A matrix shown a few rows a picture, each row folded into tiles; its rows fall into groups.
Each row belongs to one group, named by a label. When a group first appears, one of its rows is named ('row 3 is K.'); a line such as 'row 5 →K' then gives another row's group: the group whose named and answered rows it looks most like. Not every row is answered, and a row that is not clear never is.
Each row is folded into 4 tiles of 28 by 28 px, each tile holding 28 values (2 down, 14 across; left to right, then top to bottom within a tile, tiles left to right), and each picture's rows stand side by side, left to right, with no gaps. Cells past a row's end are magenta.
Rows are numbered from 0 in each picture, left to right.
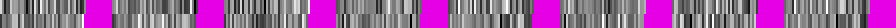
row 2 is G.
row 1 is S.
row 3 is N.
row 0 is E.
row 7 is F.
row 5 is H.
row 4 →F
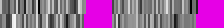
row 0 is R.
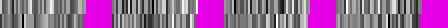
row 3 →F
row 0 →R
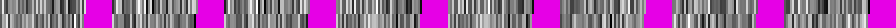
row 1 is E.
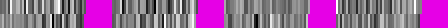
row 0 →F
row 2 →E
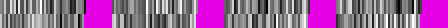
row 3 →S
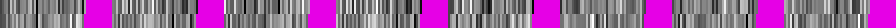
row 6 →N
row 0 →S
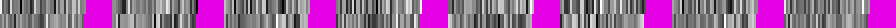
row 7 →H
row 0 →H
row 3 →G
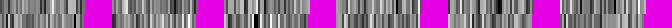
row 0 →N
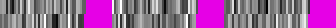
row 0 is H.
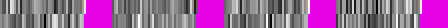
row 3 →G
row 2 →H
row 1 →S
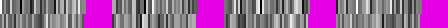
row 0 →H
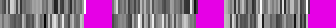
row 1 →S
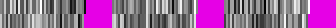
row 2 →G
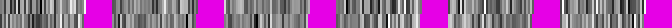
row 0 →G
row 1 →N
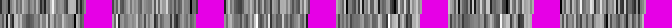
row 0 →N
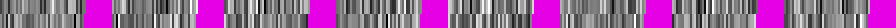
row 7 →S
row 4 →F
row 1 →H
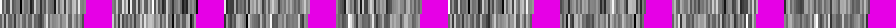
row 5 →N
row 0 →H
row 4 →H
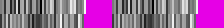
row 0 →G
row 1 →G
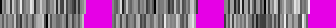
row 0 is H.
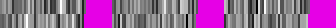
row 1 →N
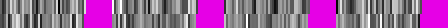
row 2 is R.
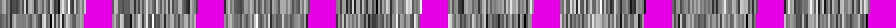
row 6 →N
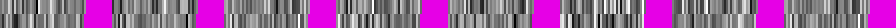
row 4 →R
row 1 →N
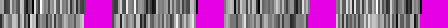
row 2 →R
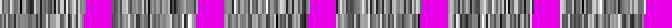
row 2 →F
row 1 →S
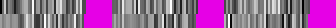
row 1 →F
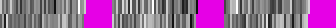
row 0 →H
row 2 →H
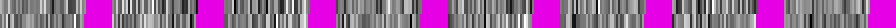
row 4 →S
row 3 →N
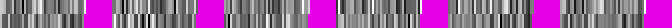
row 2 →H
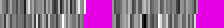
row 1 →E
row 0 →H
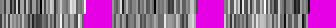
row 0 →G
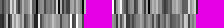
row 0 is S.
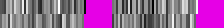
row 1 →G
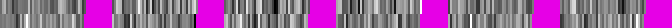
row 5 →S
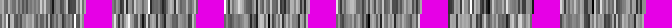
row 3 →E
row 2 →E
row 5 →E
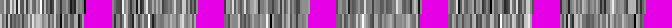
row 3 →S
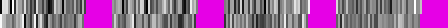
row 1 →R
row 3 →H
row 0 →R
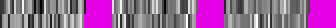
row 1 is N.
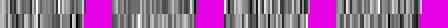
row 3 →F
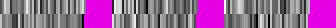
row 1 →R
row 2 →E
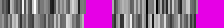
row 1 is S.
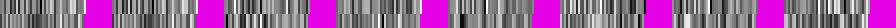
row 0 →G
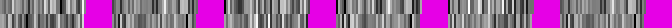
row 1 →N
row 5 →N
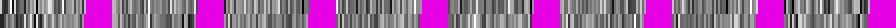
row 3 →H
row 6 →H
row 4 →S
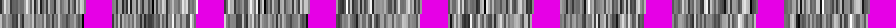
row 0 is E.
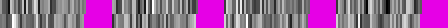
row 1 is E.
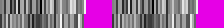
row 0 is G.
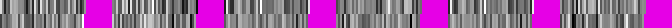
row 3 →N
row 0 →E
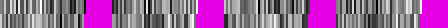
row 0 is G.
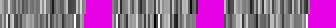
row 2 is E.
